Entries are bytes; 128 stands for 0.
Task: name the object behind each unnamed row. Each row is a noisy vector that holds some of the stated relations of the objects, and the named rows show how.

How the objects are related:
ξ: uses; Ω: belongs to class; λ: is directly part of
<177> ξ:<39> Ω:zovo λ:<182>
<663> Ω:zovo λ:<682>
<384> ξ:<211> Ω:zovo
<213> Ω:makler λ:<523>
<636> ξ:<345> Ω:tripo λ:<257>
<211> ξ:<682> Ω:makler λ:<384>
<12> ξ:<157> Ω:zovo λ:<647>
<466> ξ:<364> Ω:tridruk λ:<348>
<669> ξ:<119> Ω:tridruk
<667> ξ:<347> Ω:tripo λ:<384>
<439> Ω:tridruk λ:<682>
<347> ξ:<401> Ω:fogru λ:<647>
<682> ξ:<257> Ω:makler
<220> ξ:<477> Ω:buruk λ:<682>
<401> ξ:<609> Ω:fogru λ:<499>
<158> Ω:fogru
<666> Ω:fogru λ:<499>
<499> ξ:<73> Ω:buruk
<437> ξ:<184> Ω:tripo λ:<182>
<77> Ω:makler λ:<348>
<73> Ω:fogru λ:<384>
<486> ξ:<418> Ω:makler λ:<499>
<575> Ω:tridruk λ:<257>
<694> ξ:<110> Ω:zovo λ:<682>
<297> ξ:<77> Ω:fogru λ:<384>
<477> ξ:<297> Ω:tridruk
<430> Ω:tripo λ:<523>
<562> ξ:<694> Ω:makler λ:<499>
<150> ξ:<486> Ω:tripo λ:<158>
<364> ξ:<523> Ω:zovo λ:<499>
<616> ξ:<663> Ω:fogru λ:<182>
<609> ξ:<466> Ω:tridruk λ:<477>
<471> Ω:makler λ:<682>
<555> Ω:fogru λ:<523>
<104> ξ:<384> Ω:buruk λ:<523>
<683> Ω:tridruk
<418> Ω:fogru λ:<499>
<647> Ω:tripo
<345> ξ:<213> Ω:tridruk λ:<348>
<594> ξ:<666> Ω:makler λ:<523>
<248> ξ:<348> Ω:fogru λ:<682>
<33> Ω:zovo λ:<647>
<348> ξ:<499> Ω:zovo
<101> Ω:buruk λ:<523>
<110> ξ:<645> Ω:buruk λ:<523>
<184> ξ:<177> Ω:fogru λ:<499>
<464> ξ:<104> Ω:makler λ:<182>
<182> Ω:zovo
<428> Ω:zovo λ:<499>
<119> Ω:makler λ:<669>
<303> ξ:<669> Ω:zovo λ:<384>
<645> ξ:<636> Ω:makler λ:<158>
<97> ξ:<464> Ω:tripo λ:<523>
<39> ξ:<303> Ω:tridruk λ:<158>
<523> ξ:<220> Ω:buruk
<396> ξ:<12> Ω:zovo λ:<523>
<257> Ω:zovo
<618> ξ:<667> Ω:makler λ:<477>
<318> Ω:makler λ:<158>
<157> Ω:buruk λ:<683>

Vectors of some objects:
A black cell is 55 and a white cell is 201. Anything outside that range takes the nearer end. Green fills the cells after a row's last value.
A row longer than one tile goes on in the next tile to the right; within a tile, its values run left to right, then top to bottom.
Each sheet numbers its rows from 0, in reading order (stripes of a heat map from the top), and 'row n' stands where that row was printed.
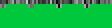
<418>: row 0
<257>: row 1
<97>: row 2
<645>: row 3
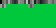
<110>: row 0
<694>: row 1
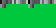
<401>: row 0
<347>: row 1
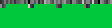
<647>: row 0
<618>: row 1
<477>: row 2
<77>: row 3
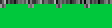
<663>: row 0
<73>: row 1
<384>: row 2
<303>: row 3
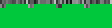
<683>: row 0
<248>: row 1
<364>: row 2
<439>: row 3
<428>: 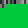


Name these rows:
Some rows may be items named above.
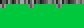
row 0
<562>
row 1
<694>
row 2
<694>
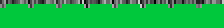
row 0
<694>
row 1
<396>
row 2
<499>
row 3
<97>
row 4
<101>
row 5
<213>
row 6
<636>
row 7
<184>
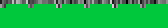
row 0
<401>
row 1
<158>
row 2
<119>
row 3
<101>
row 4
<213>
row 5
<430>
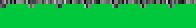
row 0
<364>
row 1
<555>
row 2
<77>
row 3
<594>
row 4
<667>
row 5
<345>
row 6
<396>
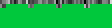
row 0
<523>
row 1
<158>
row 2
<177>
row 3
<104>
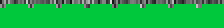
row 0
<157>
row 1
<669>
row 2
<486>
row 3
<220>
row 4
<150>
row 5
<471>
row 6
<663>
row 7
<682>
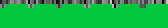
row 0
<616>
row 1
<211>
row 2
<437>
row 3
<110>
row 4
<464>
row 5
<297>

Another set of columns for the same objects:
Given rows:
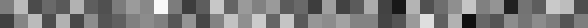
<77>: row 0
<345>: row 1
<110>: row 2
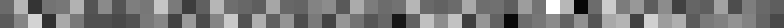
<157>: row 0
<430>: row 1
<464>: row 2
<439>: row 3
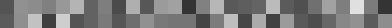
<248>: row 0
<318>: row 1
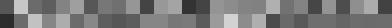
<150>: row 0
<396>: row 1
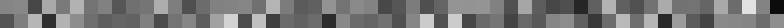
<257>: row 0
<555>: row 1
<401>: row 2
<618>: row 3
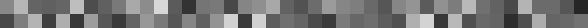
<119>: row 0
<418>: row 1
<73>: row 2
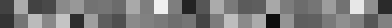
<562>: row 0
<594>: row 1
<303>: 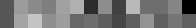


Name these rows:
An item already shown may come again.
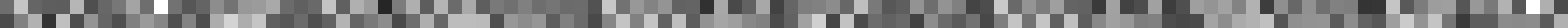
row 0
<471>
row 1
<297>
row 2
<683>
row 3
<345>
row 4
<555>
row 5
<345>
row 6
<669>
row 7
<220>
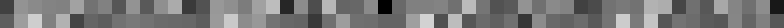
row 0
<396>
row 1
<303>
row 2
<555>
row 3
<184>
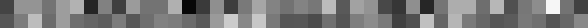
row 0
<177>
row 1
<364>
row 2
<499>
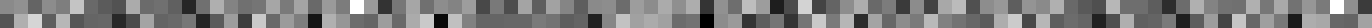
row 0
<73>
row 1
<682>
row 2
<663>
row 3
<384>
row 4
<636>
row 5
<73>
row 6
<682>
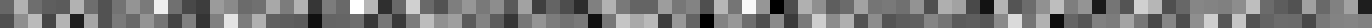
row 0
<213>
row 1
<104>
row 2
<667>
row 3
<211>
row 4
<97>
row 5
<110>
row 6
<616>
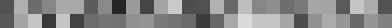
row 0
<694>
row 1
<477>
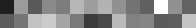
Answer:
<523>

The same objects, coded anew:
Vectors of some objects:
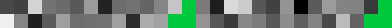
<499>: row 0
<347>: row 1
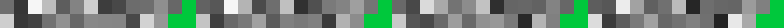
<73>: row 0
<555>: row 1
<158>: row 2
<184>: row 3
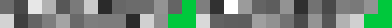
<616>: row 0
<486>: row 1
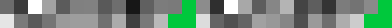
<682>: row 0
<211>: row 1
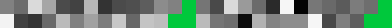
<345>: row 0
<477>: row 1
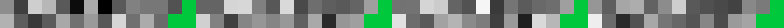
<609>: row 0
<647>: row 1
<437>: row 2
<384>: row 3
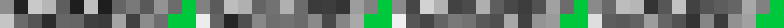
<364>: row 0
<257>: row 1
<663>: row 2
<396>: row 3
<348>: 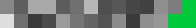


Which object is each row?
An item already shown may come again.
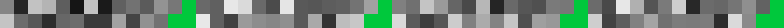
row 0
<364>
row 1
<636>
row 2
<683>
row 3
<616>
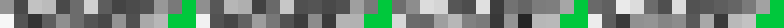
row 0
<303>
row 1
<177>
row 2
<97>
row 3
<636>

